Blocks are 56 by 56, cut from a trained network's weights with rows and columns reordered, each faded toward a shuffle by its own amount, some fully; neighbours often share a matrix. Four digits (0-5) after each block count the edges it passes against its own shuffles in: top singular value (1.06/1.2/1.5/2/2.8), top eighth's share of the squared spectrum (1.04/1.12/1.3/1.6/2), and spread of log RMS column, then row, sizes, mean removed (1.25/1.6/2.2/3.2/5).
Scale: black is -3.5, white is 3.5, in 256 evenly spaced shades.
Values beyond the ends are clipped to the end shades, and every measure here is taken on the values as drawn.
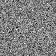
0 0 0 0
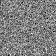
0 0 0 0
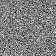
0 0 0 0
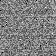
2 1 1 0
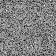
0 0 0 0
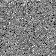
0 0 0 0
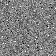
1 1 0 0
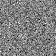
1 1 0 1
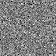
1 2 0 1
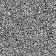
2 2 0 1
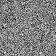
0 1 0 0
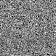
1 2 0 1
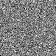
2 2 0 0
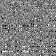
3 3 0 3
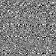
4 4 0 3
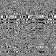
4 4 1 3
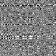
4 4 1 3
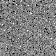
2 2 0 0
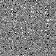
2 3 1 1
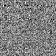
2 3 0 1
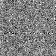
2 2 0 1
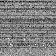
4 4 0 2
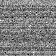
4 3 0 1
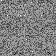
0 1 0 0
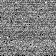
2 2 0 0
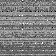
4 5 1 2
